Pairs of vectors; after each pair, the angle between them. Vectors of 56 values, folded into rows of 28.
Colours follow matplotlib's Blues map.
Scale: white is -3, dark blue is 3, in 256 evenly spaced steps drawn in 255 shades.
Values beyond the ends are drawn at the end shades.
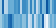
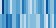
partly aligned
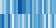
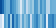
partly opposed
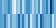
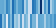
partly opposed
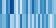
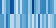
nearly parallel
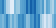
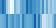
nearly parallel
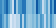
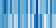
partly aligned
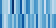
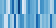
partly aligned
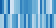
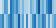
nearly opposite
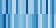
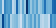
partly aligned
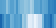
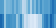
nearly parallel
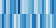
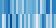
orthogonal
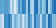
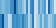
nearly opposite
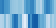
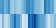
nearly parallel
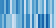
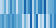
nearly opposite
